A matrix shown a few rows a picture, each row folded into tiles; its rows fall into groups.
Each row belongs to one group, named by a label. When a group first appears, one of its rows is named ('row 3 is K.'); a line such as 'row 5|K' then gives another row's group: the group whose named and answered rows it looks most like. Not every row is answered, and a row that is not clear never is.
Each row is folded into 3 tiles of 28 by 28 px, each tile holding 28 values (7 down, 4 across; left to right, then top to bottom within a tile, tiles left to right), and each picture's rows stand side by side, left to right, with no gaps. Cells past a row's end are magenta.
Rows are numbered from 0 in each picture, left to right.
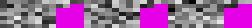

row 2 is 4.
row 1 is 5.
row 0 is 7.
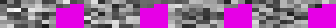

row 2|5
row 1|4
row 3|5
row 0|5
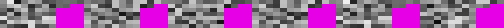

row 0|4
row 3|5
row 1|5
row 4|4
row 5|7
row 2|7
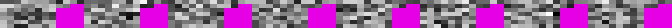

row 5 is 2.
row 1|5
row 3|4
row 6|2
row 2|2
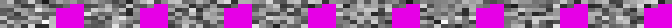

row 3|7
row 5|7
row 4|7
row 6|7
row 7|7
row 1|7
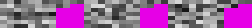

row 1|4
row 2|2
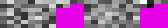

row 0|7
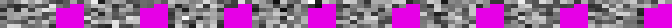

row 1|4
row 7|2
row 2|2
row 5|7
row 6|7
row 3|4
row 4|7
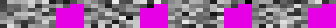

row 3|7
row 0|2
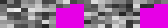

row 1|7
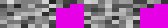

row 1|2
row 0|2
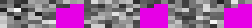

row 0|5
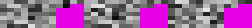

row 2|7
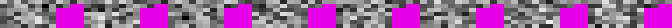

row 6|4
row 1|2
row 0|7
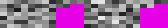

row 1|7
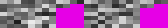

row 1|7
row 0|7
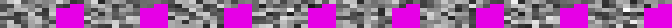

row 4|7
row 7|5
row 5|2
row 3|7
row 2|2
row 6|4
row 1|4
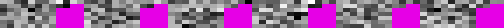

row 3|5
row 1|5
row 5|2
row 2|5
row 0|4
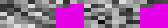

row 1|7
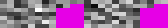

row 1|2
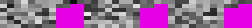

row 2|7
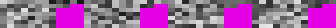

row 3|2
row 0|2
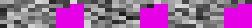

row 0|2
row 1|5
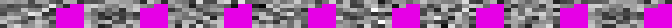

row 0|2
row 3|2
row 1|5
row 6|2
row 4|5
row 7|5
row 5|2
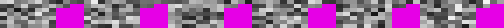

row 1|4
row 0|2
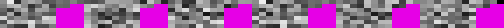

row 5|4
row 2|5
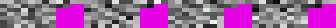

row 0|4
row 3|4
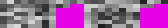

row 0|7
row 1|5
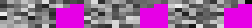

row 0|2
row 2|4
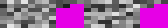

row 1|2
